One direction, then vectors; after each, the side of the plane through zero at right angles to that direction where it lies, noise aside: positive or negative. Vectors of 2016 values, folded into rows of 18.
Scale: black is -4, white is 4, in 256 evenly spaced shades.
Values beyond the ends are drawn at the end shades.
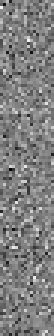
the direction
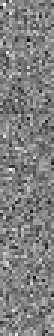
negative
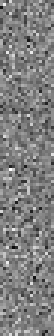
negative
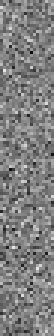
positive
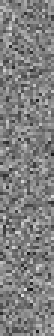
positive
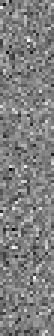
positive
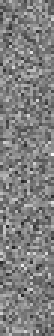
negative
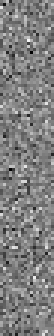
positive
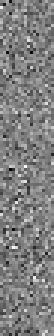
positive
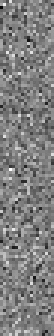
negative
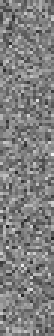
negative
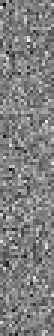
positive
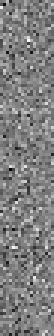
positive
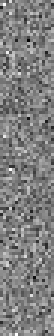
negative
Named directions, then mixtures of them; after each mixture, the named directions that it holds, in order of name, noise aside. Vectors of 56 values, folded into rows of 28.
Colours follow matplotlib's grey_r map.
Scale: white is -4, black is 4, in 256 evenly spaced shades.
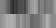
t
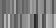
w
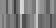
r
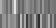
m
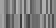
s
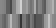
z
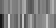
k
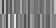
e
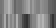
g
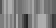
g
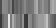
g, k, t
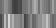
g, k, t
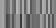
s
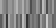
k, m, s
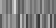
m
